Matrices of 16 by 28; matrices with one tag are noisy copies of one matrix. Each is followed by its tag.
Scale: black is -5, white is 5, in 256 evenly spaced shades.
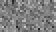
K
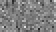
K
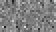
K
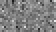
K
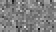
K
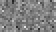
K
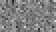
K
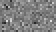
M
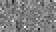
K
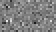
M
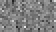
K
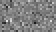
M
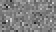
M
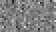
K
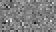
M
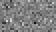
M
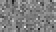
K
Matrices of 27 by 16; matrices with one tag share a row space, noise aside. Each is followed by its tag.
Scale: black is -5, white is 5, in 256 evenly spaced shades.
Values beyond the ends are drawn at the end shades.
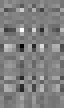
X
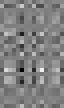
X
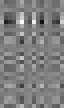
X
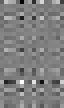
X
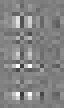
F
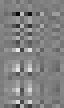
F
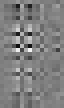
F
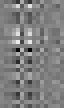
F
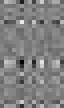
X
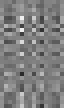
X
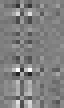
F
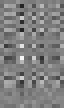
X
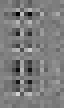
F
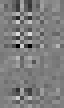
F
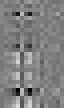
F
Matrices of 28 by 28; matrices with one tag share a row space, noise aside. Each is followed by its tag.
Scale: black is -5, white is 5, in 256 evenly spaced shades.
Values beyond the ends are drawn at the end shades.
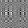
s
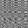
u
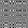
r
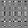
u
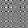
s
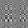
s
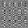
u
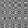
u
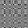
u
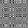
r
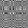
r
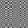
s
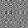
s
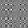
s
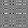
r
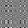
s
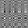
u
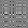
r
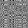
r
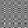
u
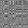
r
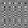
u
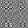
s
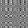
s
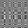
u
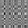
u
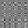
u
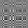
r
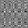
u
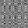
u
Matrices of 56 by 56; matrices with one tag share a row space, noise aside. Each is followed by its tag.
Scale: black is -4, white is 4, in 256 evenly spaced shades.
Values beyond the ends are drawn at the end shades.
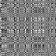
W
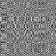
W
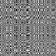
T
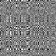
T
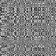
W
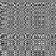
W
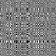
T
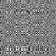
T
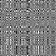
T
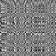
W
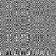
T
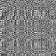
W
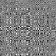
T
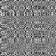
W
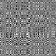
T
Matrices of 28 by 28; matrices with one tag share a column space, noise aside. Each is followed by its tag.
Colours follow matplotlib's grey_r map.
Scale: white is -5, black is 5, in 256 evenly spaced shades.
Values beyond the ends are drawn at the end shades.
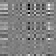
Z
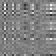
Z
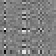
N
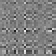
N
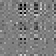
Z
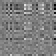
Z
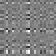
N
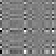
N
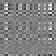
Z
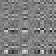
N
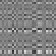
N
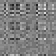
Z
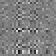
N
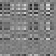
Z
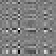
N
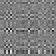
N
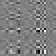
N
